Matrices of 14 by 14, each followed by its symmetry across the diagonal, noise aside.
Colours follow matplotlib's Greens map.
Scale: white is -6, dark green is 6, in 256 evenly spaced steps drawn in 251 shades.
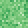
neither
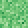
neither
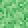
neither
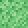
symmetric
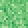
neither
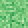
neither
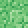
symmetric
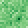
symmetric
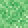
symmetric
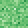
neither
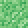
symmetric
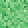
neither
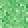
neither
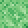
symmetric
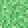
neither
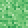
neither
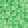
symmetric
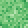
symmetric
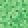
symmetric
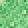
symmetric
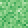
neither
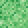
symmetric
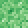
symmetric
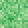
neither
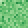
symmetric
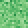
neither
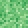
neither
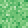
symmetric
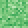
neither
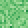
symmetric
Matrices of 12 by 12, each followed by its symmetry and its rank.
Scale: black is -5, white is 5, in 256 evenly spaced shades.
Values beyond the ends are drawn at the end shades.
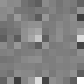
symmetric, rank two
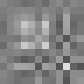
symmetric, rank two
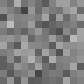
antisymmetric, full rank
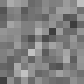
antisymmetric, full rank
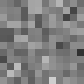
antisymmetric, full rank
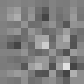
symmetric, rank two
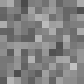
neither, full rank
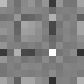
symmetric, rank two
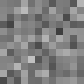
antisymmetric, full rank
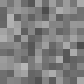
neither, full rank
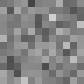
neither, full rank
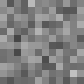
neither, full rank
